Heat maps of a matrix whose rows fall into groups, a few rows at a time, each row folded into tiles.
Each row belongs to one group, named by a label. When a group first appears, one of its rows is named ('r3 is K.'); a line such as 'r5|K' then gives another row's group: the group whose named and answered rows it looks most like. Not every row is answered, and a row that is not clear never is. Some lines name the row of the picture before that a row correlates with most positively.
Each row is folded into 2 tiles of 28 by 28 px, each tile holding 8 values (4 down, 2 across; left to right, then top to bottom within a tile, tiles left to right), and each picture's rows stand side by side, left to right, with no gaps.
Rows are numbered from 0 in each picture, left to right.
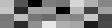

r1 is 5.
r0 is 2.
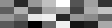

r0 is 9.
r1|2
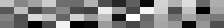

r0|9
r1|2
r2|2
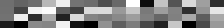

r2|5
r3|2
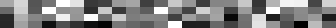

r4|5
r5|5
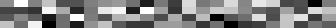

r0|5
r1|2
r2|2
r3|5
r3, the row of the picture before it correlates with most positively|2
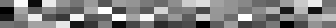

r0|5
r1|2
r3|9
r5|9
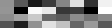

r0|2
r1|5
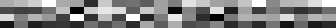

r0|9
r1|2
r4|9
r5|9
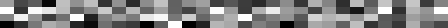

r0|2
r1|2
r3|2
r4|2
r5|9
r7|5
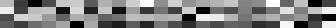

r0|2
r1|5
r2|9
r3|9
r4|9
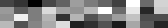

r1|2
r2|5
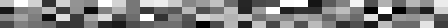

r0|5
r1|9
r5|5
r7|5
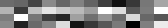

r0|2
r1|2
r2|2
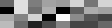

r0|5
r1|5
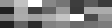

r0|9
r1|2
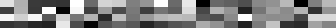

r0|5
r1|5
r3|5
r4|2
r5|9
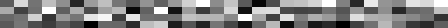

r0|5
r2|2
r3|9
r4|2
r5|9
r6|9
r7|5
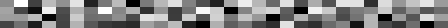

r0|5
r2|9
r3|2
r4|5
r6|5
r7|9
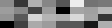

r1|5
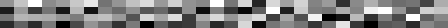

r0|9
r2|9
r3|9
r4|5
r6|2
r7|2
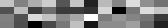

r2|5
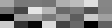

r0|2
